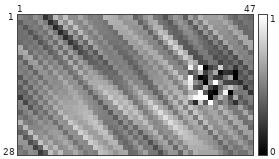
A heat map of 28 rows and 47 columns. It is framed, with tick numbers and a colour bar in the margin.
The middle right is the roughest part. The halves do not mirror each other. The grain runs diagonally down to the right. An odd patch, rougher than its surroundings, sits in the middle right.
